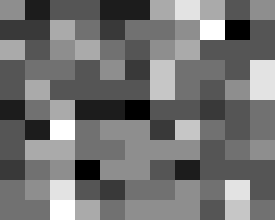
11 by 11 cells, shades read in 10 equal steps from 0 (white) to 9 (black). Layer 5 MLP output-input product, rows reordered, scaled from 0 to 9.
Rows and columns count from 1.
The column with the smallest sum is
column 3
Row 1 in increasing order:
1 3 3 4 4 6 6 6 8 8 8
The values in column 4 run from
3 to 9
